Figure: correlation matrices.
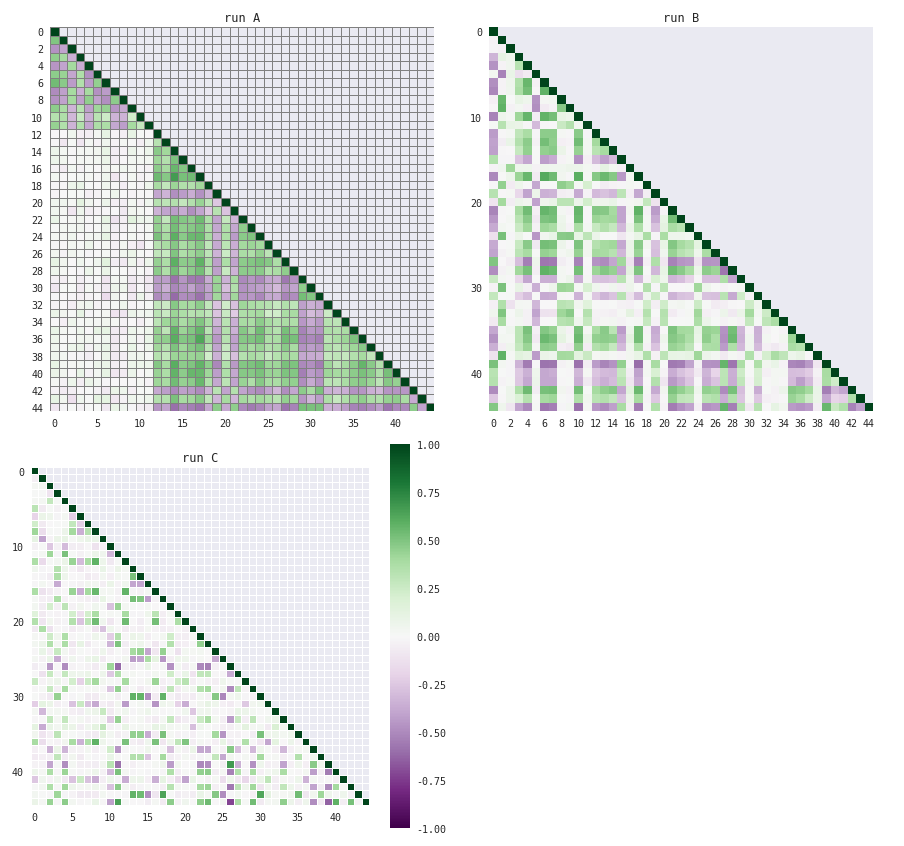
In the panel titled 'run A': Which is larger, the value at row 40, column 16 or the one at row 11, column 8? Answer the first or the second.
the first
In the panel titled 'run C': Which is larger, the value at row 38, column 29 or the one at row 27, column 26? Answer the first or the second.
the first
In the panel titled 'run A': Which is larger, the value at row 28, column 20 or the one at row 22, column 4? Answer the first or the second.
the first
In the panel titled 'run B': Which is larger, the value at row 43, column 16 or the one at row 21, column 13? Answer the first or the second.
the second
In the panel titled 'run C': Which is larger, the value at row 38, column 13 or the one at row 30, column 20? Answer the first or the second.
the first
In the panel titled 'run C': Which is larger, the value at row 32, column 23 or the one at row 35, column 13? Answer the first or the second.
the second
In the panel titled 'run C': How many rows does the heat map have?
45
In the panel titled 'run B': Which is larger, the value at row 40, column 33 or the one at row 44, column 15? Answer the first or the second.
the second
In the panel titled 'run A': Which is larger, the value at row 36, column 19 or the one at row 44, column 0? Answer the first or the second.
the second
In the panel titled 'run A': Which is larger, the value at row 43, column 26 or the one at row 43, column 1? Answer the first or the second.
the first
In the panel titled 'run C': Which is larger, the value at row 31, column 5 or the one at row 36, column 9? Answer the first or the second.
the second
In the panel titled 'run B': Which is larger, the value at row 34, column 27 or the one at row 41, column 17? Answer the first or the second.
the first
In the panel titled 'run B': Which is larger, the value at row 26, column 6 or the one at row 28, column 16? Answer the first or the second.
the first
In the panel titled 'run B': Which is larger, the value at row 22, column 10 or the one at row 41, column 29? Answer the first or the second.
the first
